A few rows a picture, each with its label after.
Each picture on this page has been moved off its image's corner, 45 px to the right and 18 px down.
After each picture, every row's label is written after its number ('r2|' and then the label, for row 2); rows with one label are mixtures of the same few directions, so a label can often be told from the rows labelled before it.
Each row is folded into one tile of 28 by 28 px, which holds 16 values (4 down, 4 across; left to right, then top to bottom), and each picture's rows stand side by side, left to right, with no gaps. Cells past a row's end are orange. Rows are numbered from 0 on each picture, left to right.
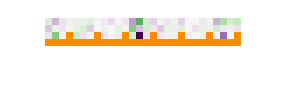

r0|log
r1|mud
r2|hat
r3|log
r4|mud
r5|mud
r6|log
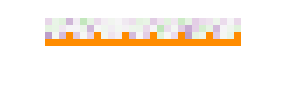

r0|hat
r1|hat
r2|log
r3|hat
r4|mud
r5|mud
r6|mud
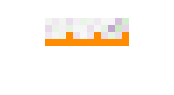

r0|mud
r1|hat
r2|mud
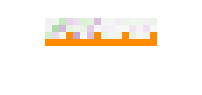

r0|mud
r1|hat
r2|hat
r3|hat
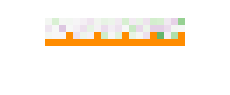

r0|hat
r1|mud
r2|hat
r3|mud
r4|hat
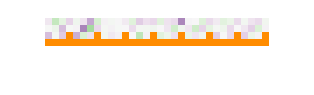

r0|hat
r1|mud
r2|log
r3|log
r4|log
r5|mud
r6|hat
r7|mud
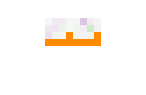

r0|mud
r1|hat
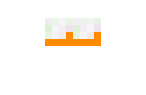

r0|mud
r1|mud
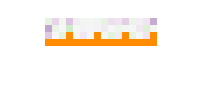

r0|mud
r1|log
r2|log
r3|log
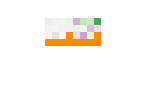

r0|log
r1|log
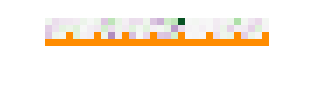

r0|mud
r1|mud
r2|log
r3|hat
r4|log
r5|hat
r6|log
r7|mud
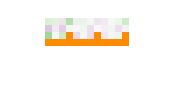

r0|hat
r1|hat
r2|log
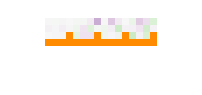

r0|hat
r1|log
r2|hat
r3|hat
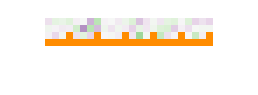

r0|log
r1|mud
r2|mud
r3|log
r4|mud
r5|log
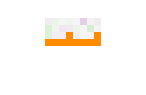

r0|mud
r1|hat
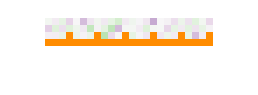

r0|mud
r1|hat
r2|mud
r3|log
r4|mud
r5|log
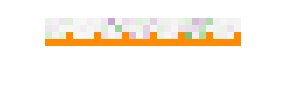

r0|hat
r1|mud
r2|hat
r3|hat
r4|mud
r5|hat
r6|mud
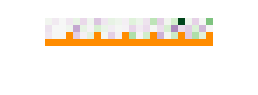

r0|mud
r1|mud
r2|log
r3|hat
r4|log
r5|log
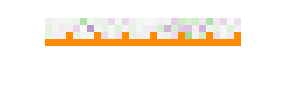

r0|mud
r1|hat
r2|hat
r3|mud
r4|mud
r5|hat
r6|hat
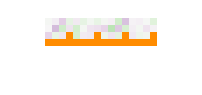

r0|mud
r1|mud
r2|mud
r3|log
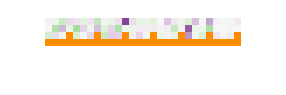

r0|mud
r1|mud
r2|log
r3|log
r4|hat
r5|mud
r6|hat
